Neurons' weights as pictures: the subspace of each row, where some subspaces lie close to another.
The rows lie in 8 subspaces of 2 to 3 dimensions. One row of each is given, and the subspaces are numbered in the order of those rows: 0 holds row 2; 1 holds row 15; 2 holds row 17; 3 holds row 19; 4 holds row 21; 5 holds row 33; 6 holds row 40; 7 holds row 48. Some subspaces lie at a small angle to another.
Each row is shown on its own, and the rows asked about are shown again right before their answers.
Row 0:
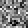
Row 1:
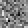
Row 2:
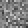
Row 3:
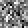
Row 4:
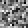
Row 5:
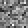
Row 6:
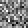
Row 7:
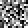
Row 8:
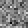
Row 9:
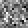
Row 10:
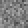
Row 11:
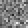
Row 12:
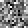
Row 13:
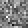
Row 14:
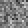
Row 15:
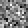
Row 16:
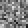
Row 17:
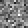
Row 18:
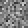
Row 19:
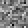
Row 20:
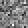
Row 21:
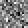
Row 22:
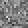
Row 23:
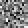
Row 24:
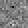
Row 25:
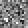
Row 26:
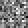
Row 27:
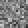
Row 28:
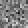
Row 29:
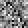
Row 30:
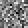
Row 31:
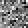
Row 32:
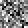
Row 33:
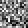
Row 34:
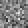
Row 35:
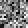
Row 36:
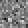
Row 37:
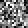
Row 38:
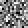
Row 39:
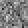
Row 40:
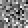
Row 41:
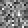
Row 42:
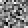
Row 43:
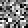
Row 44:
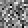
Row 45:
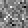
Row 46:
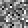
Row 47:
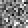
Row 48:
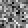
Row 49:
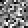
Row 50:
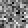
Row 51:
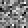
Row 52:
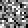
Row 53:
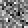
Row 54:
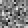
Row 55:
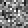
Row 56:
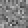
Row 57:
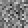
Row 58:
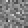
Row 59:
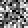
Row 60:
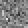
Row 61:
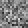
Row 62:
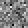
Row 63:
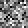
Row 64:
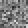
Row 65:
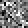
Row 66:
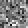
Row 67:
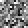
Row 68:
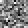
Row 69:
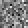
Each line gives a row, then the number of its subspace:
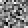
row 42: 2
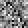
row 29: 0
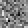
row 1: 0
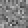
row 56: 1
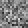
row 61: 0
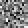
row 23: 0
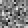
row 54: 2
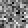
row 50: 7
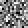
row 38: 0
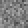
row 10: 5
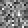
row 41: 0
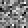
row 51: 3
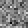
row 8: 5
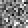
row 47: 5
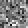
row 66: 1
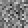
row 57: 6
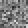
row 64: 7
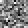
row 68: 2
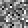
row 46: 5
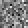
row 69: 5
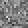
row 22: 4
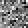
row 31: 7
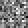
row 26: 7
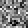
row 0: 5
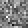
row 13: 4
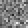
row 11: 5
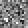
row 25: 1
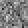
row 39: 4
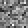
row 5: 3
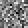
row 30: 6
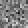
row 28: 6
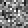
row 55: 2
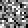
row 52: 7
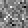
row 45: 1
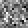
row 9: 1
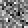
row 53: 4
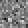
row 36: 3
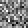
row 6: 5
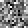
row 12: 2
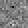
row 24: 1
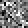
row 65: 4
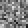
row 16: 7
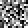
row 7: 6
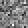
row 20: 3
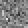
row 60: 0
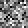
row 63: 1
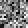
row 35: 7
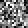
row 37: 2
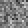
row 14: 7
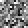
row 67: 2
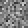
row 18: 0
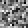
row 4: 3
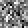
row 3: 4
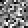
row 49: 2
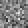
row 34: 6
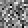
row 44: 6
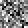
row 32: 4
